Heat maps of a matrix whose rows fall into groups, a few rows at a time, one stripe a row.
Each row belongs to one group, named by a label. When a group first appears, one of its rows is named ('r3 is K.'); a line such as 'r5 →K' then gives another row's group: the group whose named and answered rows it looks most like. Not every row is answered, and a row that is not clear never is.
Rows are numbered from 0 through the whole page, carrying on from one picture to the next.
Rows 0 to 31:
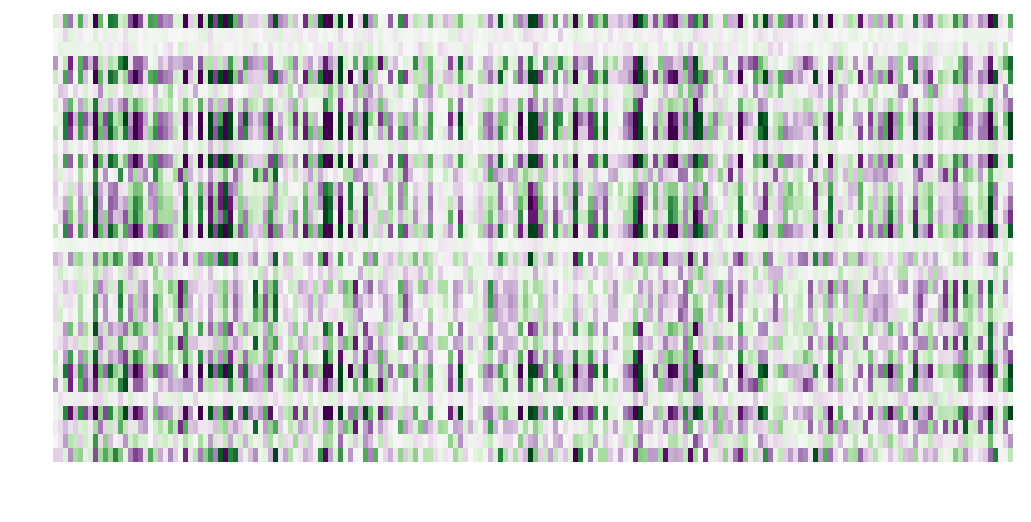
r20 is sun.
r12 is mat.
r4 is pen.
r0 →pen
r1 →mat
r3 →pen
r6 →mat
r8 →pen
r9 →mat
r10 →pen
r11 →sun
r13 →mat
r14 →mat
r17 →pen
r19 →sun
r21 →sun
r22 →mat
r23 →sun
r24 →mat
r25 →pen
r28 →pen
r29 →sun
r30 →mat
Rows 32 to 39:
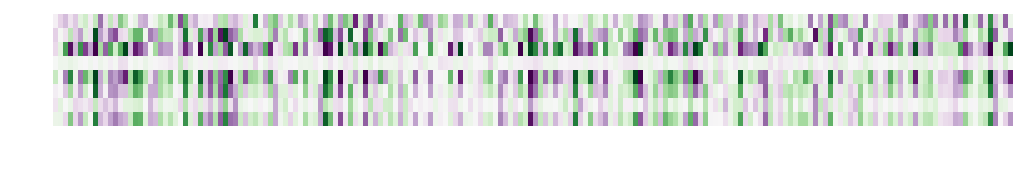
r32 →sun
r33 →mat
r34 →pen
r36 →mat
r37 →mat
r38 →mat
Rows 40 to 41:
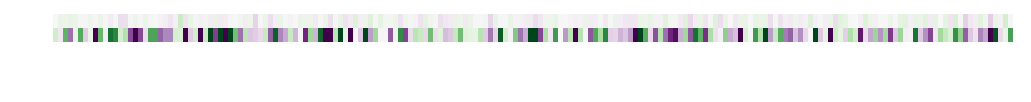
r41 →pen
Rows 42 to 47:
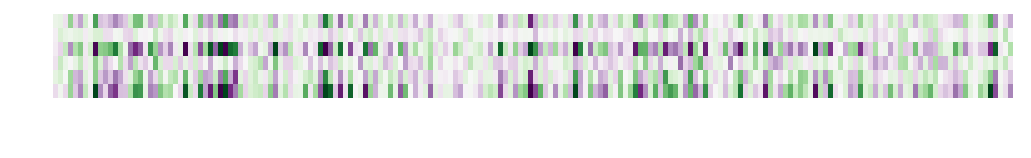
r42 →mat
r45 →sun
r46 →mat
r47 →mat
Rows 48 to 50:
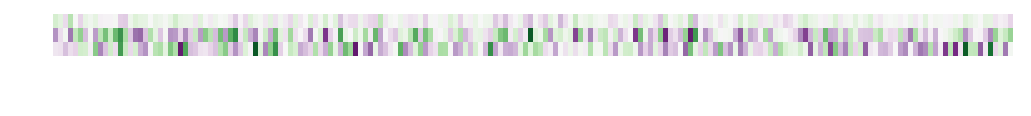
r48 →mat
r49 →pen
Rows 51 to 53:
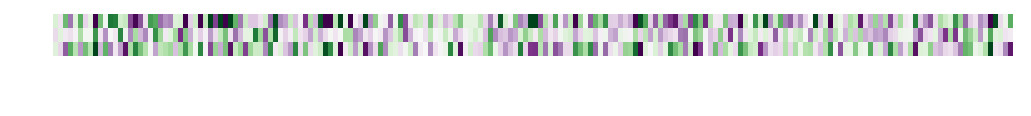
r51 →pen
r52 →sun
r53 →mat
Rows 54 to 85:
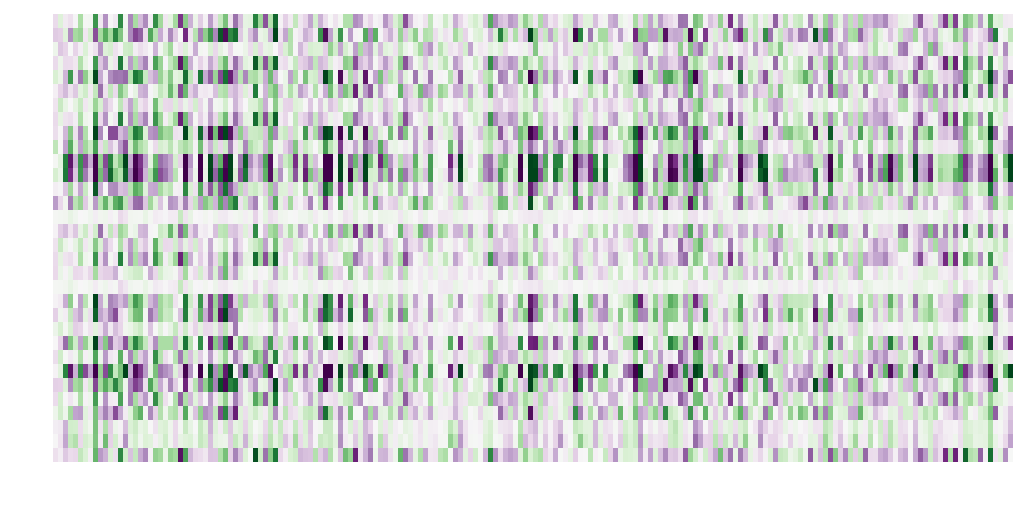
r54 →sun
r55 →pen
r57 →sun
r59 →sun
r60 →sun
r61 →sun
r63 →mat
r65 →pen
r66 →mat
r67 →pen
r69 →sun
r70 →sun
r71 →sun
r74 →mat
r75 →mat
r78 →sun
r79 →pen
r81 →sun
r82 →mat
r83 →mat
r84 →mat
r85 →sun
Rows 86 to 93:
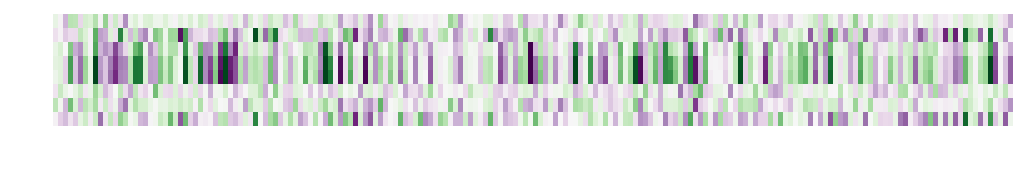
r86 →mat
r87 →sun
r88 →mat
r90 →mat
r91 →sun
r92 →mat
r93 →sun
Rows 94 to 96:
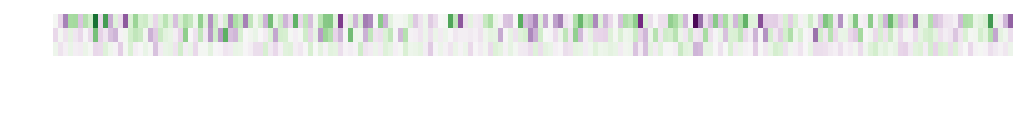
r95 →mat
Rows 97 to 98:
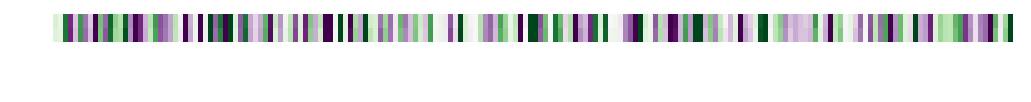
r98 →pen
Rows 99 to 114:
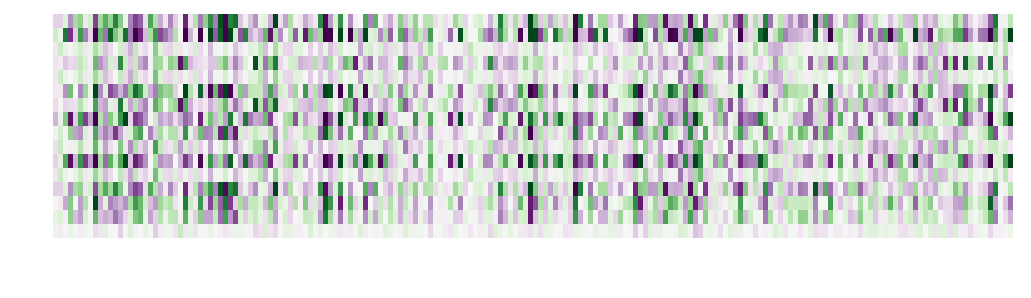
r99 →pen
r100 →pen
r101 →sun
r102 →sun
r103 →sun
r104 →mat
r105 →sun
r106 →pen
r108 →sun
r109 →pen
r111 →pen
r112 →mat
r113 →mat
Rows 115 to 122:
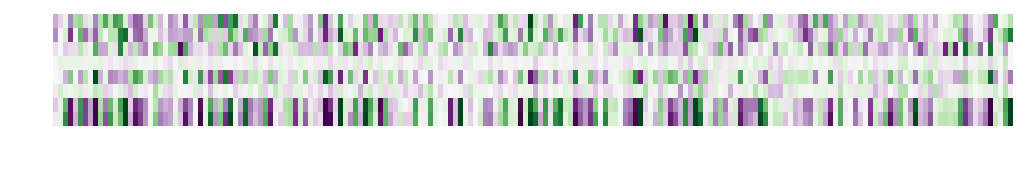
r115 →pen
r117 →sun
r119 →mat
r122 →pen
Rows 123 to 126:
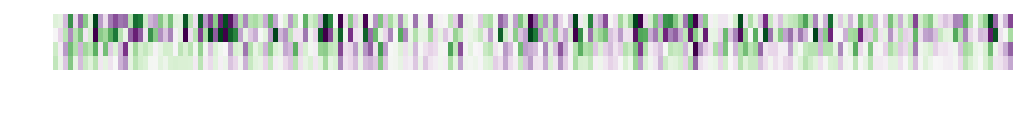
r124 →pen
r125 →mat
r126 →mat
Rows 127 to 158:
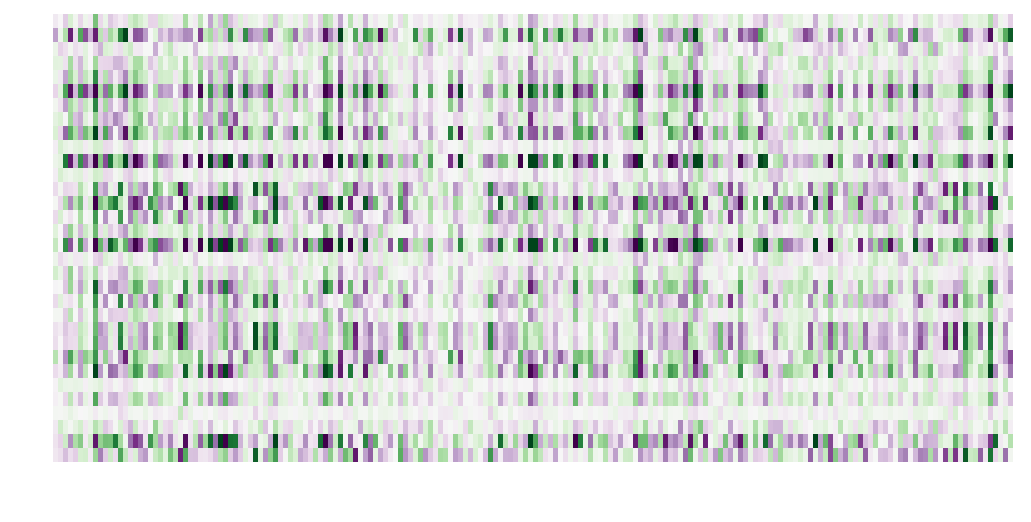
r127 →mat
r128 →pen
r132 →pen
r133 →mat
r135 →mat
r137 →pen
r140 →pen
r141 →sun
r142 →mat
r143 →pen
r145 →mat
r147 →sun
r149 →sun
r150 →sun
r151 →mat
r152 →mat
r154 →mat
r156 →sun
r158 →sun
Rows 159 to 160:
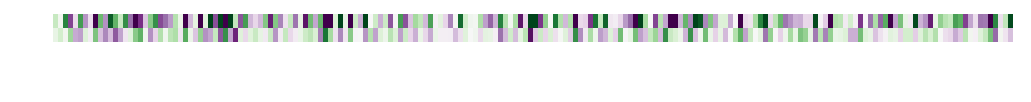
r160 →mat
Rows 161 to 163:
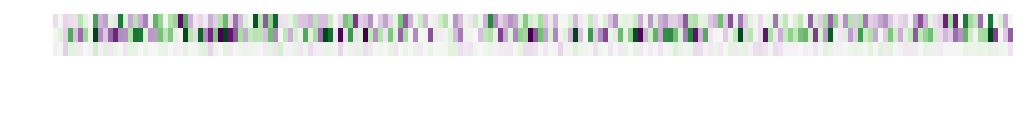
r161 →sun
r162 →mat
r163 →mat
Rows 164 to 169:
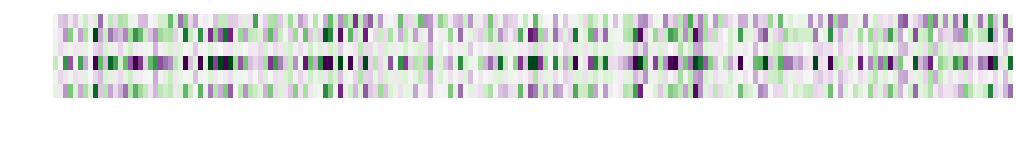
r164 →sun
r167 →pen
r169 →mat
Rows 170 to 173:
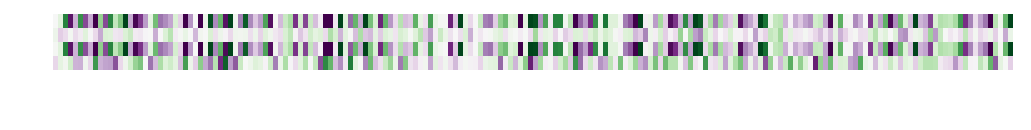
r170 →pen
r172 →pen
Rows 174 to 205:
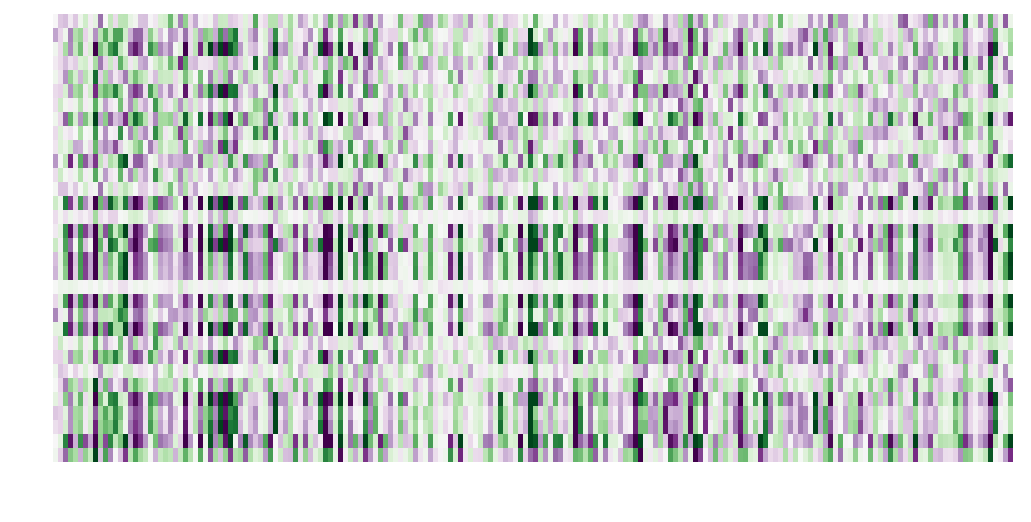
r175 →pen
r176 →pen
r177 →sun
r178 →mat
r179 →pen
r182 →sun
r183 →mat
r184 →pen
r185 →sun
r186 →sun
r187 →pen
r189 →pen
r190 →pen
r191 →pen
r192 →pen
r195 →pen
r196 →pen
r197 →sun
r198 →pen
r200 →mat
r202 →pen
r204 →pen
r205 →mat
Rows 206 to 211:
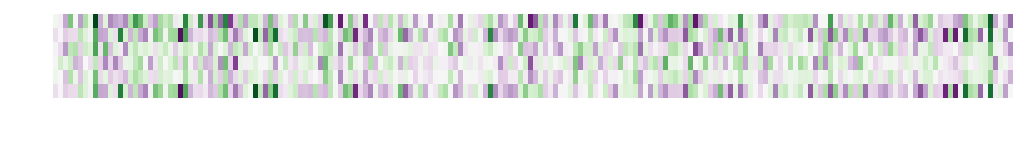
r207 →sun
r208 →mat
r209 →mat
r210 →mat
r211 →sun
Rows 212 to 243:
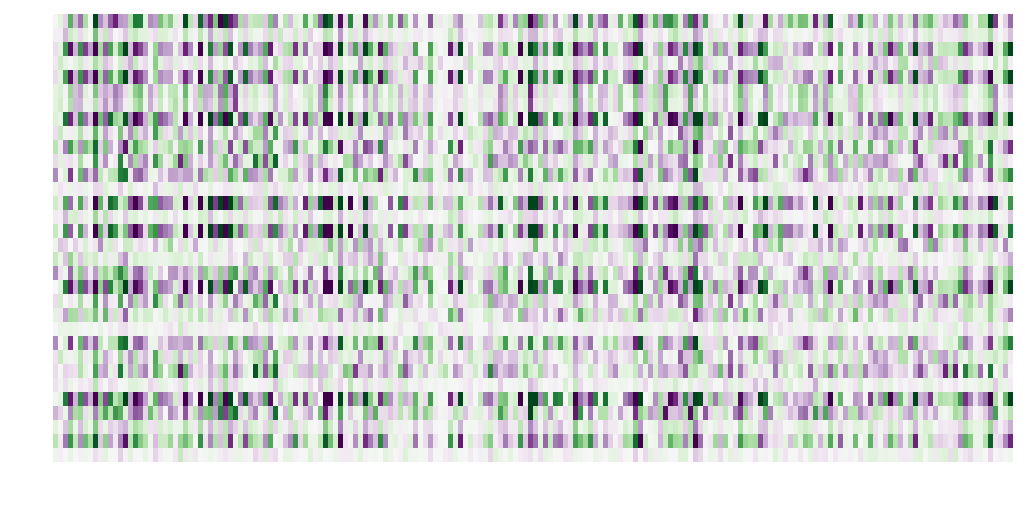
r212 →mat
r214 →pen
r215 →sun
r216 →pen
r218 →mat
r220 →sun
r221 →mat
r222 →sun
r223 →pen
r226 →mat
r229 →mat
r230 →pen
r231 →pen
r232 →sun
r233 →mat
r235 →pen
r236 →sun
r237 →sun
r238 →mat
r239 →pen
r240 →pen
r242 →mat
